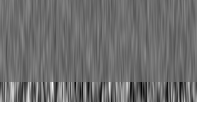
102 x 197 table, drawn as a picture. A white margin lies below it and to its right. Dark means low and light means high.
The top part is calmer, up to a seam about 80% of the way down. The halves do not mirror each other. Streaks run downward. A few values lie far out on both sides of the bulk. Overall the values sit about 40% of the way up the scale. There is no overall slope.
